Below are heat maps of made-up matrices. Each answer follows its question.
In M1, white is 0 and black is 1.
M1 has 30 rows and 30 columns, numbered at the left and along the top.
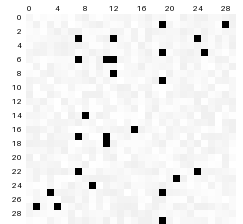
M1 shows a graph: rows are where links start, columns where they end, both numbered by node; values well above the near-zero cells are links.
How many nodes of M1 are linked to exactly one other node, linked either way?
9
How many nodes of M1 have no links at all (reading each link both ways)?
6
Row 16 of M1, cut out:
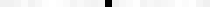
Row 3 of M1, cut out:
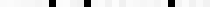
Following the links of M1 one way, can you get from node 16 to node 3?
no
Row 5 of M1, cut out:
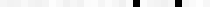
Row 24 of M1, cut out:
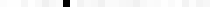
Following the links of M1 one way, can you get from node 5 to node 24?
yes
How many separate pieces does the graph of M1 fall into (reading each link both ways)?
9
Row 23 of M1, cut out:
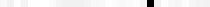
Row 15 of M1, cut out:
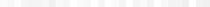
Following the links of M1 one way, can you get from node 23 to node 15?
no
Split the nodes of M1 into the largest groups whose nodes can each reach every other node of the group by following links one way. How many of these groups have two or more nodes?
0
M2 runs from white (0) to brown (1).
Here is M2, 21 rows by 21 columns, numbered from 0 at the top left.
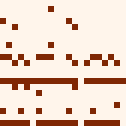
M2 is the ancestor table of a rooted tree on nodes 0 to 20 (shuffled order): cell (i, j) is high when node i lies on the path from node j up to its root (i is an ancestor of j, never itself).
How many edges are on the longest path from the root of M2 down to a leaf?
5
